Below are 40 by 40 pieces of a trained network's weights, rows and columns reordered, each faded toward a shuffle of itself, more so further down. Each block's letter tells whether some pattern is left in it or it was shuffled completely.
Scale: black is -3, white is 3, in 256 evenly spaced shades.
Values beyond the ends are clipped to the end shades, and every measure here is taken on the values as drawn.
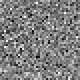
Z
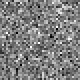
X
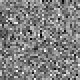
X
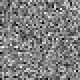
X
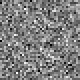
X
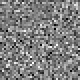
Z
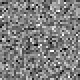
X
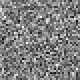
X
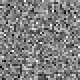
X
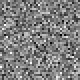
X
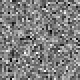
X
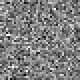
X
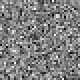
Z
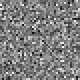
X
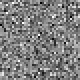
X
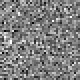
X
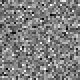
Z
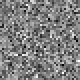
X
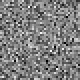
Z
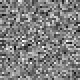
X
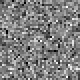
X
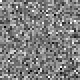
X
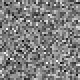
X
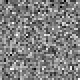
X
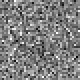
Z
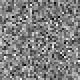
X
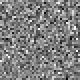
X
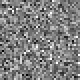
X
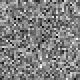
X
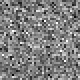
Z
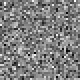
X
